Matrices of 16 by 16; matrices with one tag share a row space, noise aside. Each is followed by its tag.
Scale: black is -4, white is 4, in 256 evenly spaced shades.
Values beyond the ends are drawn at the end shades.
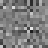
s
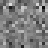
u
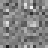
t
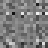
u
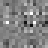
t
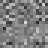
u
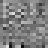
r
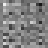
r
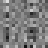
t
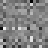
s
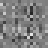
s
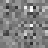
t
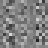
u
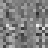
u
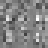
u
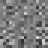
u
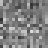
s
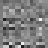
r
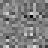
t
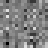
t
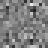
t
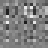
t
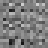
r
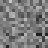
u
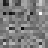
r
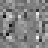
u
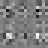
u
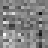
r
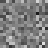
u
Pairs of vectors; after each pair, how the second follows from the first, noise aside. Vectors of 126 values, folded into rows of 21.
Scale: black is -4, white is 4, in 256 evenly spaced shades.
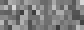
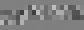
partly zeroed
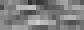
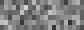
shuffled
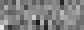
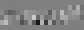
partly zeroed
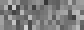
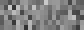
negated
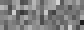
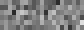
negated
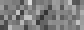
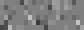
partly zeroed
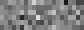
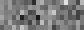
sign-scrambled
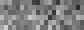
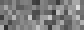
sign-scrambled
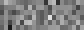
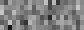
sign-scrambled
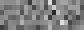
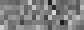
negated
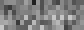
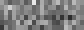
negated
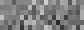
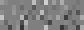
partly zeroed
